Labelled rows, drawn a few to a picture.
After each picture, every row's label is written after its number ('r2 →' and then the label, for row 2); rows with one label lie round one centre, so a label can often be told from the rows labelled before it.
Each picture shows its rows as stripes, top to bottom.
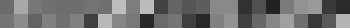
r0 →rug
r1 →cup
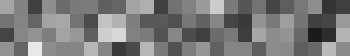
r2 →rug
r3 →cup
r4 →cup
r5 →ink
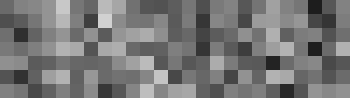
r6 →cup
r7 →cup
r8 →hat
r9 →cup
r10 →rug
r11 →hat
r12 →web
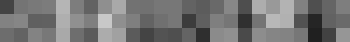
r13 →cup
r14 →cup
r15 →cup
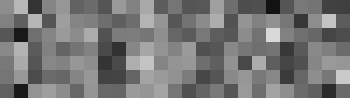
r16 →rug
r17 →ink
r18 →hat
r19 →web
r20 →web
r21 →web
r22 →hat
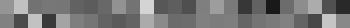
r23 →rug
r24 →ink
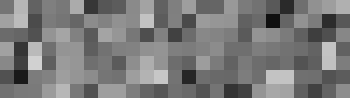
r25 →web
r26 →rug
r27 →cup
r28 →ink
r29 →ink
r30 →hat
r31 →cup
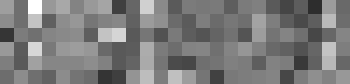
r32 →ink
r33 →ink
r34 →cup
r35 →ink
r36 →ink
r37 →web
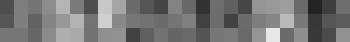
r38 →cup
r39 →cup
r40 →cup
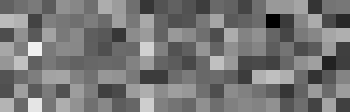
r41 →cup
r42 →rug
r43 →web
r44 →ink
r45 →rug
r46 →cup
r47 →web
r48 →ink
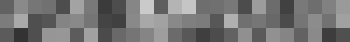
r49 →web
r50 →web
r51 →hat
